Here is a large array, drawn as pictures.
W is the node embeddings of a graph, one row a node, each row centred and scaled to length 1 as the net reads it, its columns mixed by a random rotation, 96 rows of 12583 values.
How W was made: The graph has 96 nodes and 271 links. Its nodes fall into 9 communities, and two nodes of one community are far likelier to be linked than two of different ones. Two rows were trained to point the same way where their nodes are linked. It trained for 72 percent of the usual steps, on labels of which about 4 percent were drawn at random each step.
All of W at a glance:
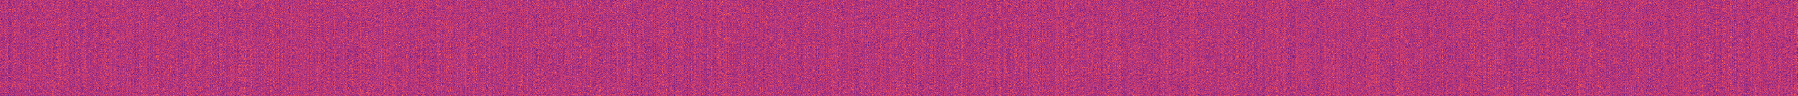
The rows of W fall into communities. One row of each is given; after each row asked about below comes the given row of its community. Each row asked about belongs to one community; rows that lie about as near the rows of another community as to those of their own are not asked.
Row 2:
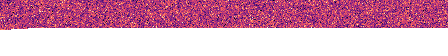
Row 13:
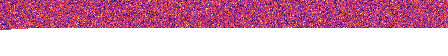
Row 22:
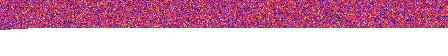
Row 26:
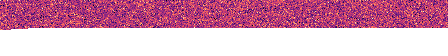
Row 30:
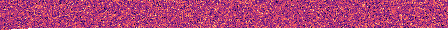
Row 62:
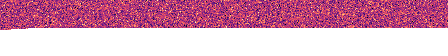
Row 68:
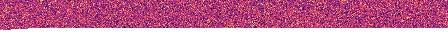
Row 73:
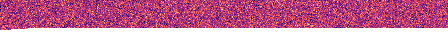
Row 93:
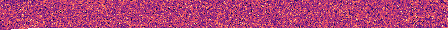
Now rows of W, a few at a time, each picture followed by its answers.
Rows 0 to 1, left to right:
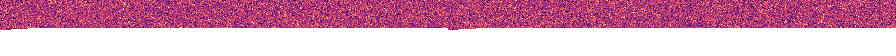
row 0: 68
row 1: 73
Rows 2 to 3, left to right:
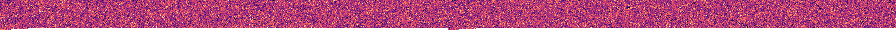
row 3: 93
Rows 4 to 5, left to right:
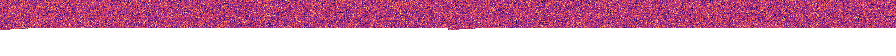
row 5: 22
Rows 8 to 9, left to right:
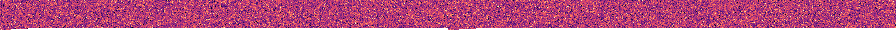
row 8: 93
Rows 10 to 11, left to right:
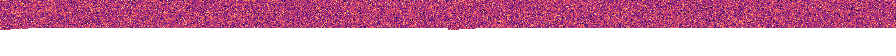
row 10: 26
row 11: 62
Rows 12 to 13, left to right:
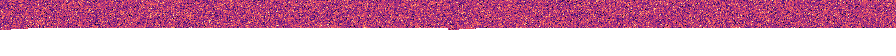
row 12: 22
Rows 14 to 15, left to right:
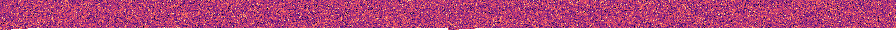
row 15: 62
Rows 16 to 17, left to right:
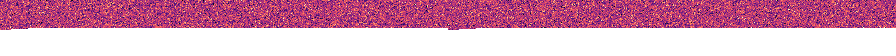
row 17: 73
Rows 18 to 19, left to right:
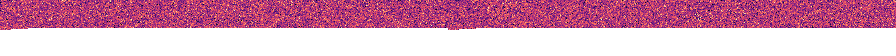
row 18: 2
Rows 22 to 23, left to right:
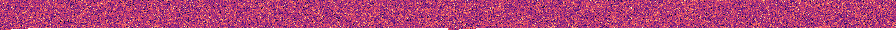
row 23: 26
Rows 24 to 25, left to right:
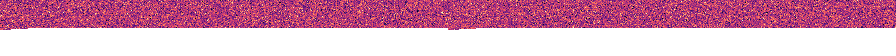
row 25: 26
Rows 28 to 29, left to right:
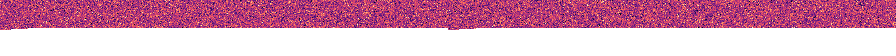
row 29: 62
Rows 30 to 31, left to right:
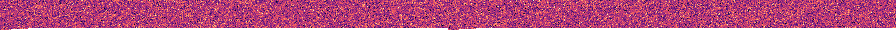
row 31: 62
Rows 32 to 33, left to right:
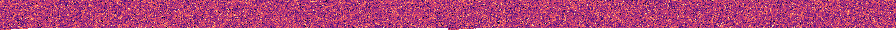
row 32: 30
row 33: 62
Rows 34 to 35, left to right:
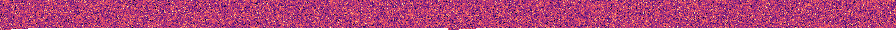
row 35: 26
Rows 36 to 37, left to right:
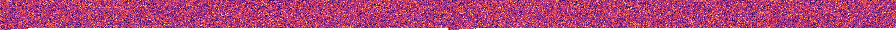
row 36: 13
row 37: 13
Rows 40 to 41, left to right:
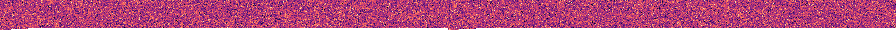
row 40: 68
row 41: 93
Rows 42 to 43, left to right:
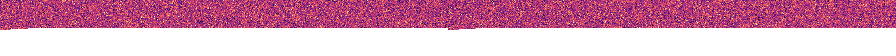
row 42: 93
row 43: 22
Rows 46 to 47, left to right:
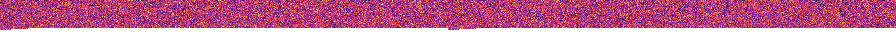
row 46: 13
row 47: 13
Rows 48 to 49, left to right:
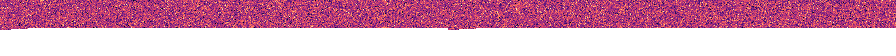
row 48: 73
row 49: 68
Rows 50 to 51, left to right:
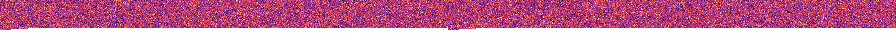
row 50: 26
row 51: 73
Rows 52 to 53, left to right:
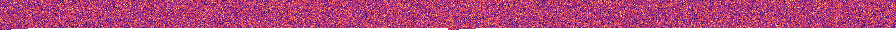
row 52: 73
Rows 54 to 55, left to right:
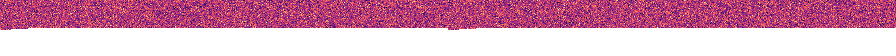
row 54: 13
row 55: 26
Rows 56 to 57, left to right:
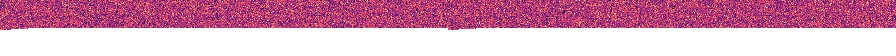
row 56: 26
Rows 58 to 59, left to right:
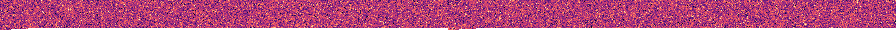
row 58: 68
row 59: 2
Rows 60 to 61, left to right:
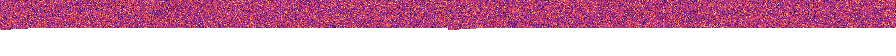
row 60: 62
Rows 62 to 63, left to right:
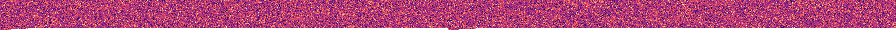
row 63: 62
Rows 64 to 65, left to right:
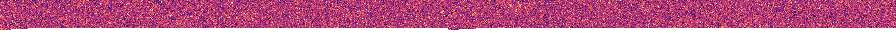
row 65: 68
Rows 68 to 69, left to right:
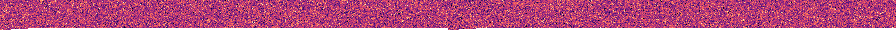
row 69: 93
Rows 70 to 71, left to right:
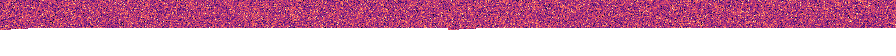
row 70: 93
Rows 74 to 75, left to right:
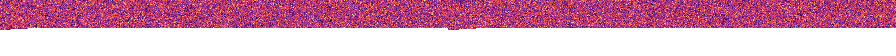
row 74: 68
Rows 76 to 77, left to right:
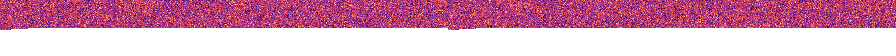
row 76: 62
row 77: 68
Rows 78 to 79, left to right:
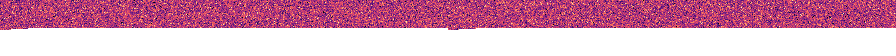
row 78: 93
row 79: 68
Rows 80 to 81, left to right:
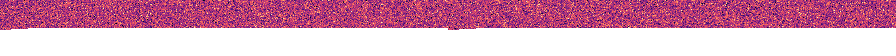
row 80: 13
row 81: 68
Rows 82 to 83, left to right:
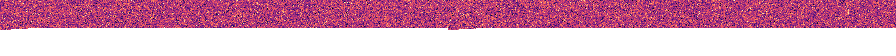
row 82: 26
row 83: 62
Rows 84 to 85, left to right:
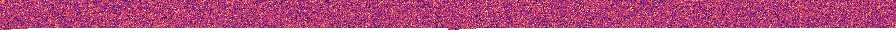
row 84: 30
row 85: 26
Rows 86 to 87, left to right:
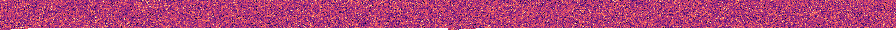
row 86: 73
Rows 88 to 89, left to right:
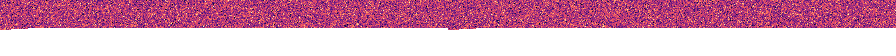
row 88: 2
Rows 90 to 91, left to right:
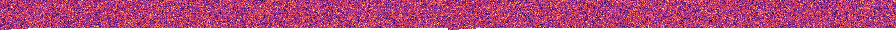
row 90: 22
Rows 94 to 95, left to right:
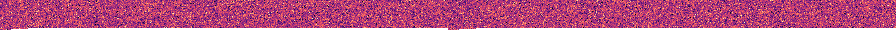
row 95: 13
